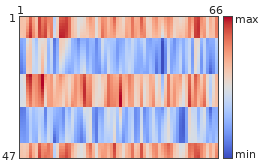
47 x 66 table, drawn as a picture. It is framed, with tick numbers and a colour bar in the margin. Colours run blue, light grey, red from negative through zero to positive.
Slope: none. Average level on the scale: 50%. Stripes: horizontal, repeating 2 times.
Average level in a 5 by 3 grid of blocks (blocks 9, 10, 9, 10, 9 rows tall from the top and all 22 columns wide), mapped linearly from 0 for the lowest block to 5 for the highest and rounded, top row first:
444
100
554
111
333
